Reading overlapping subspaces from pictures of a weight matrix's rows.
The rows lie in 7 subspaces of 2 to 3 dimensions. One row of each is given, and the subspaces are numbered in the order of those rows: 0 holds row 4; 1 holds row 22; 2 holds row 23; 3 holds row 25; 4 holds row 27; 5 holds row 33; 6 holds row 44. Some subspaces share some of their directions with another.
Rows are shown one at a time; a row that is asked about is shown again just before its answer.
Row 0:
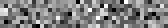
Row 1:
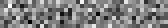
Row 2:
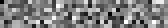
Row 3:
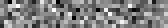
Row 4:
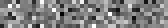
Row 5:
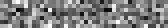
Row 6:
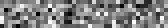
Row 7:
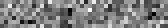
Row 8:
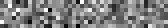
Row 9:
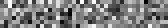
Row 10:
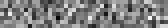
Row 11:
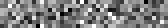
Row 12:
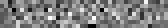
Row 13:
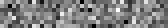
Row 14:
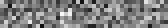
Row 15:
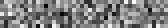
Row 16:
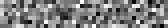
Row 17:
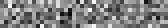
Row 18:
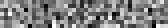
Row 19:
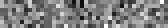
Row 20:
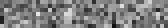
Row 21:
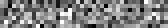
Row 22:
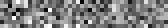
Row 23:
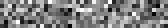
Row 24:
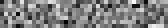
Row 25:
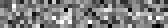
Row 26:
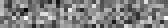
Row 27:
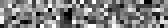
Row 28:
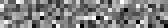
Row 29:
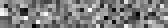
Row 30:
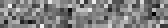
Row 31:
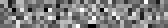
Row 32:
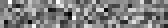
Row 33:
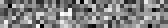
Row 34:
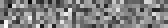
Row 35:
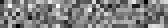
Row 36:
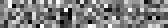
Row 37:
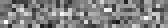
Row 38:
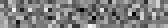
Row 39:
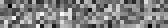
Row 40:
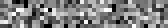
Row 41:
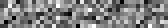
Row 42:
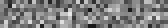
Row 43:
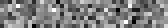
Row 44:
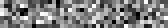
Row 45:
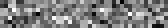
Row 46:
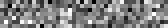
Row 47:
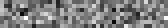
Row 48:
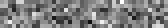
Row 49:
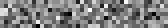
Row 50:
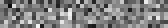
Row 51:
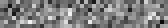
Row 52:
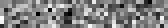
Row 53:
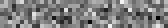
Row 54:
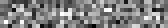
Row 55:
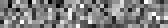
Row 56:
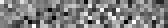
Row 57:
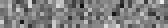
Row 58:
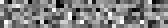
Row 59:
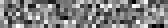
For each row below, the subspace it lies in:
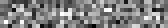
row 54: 1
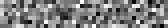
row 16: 4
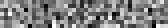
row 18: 5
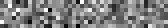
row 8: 1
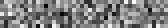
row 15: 5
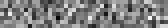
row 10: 5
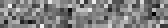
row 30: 2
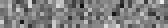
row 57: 5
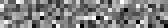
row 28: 3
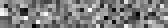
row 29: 6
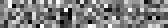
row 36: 3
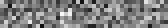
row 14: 5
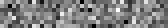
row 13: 0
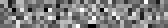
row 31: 2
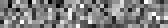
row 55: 5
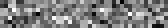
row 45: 3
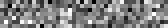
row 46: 2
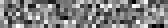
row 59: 4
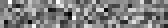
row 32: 0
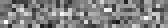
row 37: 1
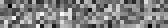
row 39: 5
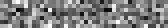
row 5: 1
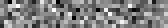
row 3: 0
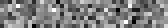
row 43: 0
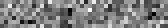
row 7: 2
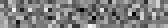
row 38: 2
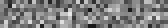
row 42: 3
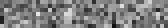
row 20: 4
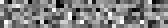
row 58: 0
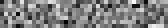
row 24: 4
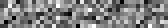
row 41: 3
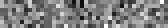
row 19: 5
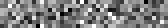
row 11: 0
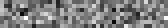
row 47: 6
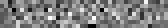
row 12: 2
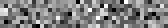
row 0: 6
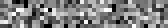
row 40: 1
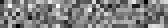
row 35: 4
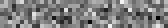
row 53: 3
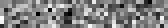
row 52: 4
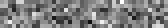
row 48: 3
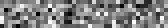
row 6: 4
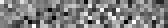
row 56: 0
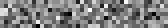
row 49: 6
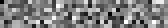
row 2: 0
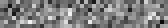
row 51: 2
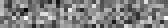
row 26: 6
